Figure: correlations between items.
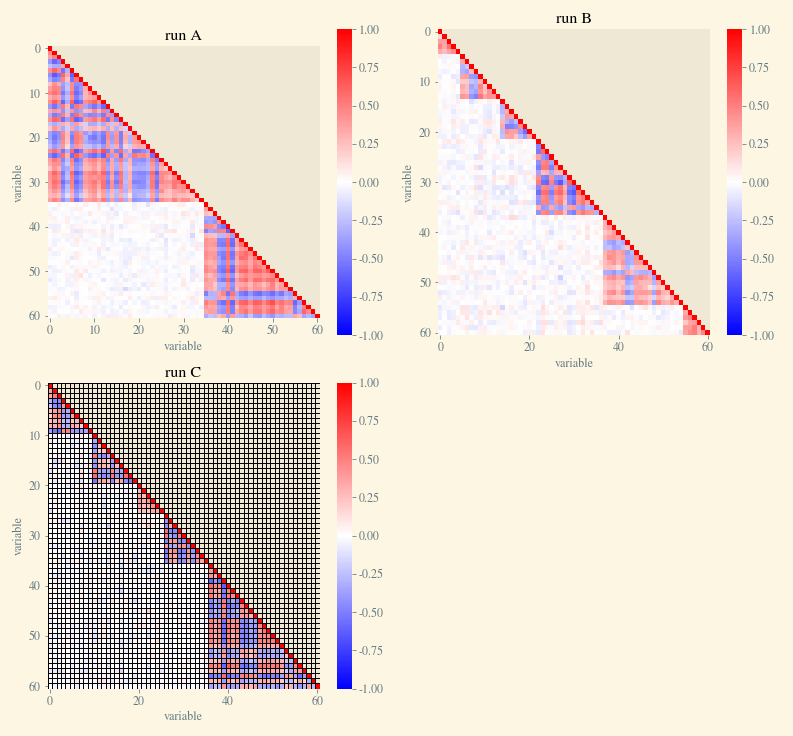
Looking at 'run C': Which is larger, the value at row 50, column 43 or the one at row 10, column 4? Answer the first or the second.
the second
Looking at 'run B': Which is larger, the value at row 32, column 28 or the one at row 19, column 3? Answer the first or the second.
the first
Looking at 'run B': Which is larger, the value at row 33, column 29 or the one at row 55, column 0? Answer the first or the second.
the second
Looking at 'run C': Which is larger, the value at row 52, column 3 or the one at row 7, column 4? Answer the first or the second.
the first
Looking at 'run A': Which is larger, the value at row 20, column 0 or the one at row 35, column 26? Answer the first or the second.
the second
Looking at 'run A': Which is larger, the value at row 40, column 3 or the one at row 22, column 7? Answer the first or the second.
the second
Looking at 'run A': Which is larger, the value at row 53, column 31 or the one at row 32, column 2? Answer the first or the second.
the second
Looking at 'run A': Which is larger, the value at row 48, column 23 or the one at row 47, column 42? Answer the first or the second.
the second
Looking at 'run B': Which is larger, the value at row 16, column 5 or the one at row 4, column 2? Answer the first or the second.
the second
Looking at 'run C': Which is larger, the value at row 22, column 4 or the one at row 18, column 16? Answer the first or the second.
the first
